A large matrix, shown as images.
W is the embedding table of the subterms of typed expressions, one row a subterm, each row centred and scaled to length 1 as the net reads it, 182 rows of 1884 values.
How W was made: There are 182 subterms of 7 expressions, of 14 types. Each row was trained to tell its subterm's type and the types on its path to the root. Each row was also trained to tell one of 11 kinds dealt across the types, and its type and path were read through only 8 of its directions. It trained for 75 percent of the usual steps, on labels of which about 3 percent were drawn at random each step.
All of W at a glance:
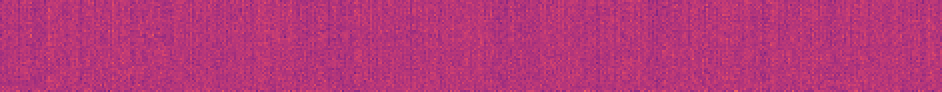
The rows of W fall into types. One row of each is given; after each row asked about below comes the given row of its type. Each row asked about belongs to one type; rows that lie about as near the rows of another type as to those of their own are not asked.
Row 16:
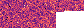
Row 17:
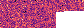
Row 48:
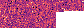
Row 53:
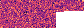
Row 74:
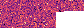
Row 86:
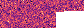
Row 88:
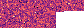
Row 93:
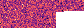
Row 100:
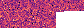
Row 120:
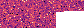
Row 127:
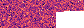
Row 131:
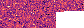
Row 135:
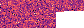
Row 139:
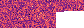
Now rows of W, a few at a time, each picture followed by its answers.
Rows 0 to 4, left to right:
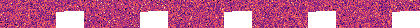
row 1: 17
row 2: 16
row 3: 16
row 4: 127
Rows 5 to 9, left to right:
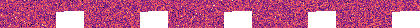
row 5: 88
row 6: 16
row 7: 93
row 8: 86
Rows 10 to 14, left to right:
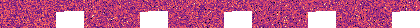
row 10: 100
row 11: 120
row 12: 86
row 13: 120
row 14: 86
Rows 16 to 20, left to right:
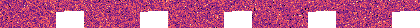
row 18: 16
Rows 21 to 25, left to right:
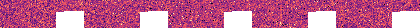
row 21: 88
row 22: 86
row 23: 131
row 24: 88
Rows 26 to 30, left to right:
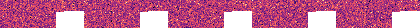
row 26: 17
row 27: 53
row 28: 86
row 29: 86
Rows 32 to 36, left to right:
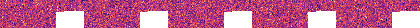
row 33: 127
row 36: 127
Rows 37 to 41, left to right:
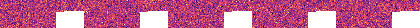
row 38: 127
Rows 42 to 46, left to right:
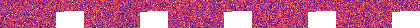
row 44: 120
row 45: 53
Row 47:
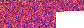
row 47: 127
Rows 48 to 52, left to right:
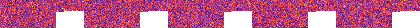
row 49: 100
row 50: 88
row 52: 88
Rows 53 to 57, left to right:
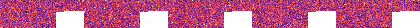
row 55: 74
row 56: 88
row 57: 139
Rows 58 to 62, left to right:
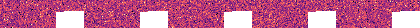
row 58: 48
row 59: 86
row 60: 120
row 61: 127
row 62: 131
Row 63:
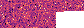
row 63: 131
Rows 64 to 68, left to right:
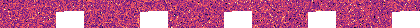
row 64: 93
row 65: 48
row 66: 127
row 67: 120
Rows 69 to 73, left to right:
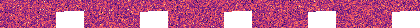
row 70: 88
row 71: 127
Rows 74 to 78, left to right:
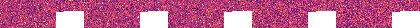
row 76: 74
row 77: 93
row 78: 74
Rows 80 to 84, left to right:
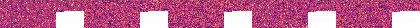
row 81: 139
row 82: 74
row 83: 53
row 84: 127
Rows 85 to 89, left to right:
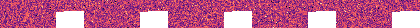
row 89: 17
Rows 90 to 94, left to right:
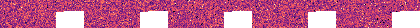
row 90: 131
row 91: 53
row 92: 48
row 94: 120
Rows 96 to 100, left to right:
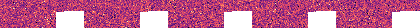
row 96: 16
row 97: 17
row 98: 139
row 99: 48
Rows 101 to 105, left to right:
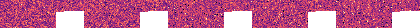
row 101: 135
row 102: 120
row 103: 135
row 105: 135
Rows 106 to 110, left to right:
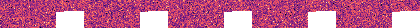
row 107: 16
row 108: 48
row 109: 135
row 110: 135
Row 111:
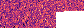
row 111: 88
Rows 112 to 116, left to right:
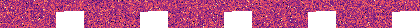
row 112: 53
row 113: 100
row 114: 88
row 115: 120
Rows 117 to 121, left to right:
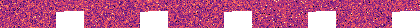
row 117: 88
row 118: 127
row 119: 86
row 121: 17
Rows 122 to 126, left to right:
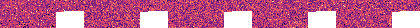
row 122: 135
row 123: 139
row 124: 135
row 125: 16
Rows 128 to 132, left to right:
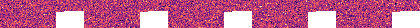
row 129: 127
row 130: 53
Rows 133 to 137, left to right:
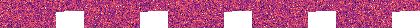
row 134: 48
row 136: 74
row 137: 74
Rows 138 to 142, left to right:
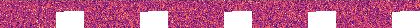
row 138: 48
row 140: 16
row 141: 135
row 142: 53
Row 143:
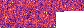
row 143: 48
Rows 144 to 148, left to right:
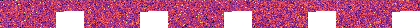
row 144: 120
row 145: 16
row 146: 120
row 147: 139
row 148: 53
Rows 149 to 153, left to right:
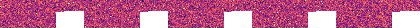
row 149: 86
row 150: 93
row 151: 74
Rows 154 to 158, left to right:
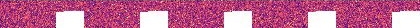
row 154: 88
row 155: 93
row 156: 17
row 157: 127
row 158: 16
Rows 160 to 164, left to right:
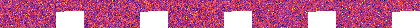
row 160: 53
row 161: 17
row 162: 86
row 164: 17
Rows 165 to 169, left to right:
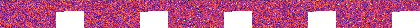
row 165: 93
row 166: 139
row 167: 100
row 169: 135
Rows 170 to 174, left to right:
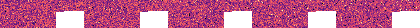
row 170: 100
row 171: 16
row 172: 120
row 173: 86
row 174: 86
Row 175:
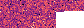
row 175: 100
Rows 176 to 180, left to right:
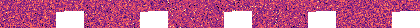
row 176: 53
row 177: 17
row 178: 120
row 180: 74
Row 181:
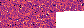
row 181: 135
